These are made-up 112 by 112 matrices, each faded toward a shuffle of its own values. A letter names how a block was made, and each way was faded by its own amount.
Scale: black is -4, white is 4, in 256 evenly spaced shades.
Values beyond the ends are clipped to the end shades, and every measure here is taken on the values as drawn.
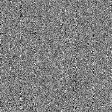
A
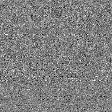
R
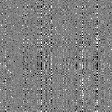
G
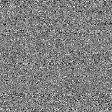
R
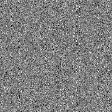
A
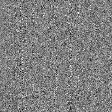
A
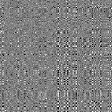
G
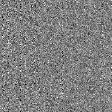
A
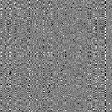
G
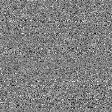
R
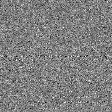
R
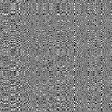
G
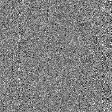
A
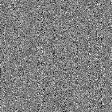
A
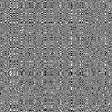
G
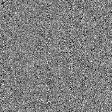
A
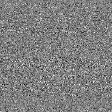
R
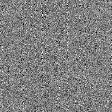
A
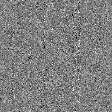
A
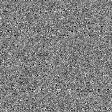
R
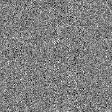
A
